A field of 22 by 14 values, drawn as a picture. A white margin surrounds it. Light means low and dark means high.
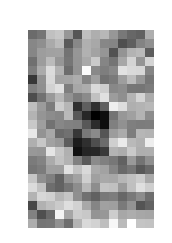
No row or column stands out. Rings spread out from the top right. No overall slope runs across the table. Overall the values sit about 40% of the way up the scale. The centre is the ninth with the highest average. In the centre lies a patch that is higher than the rest.
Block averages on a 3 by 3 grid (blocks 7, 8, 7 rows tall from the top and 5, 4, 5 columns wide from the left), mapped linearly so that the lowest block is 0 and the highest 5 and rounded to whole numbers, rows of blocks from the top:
1 0 1
1 5 0
1 0 1
